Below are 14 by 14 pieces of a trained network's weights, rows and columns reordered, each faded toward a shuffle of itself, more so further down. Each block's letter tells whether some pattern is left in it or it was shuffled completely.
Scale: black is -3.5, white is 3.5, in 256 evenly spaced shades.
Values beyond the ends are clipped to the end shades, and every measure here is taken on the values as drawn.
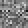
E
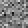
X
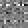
E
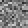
E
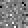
X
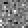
X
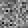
X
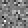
X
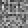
E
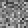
E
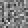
E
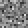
X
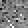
X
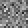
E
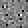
X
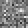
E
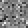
X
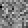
X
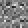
E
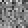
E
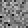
X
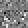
X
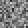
X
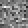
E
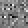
E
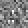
E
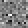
E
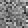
E
